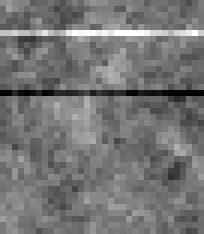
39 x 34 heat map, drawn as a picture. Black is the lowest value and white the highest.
Rows 6 and 16 stand out from the rest. The ninth with the highest average is the top middle. A few values lie far out on both sides of the bulk. The grain runs across in streaks.
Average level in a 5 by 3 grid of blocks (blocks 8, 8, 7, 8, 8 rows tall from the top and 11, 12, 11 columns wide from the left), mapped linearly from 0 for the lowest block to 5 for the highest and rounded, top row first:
2 5 4
0 2 0
3 4 1
2 3 2
3 3 2
